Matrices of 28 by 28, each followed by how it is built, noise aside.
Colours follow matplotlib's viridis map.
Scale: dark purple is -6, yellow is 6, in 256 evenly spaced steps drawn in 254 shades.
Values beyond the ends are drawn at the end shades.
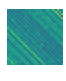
Toeplitz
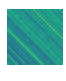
Toeplitz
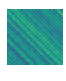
Toeplitz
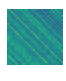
Toeplitz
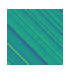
Toeplitz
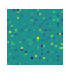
sparse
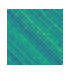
Toeplitz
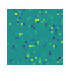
sparse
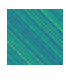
Toeplitz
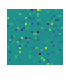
sparse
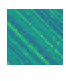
Toeplitz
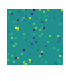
sparse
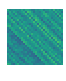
Toeplitz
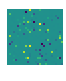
sparse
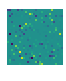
sparse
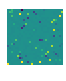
sparse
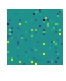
sparse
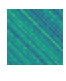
Toeplitz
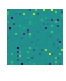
sparse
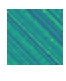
Toeplitz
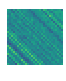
Toeplitz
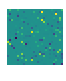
sparse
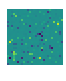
sparse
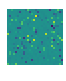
sparse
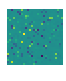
sparse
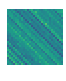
Toeplitz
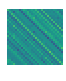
Toeplitz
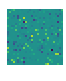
sparse
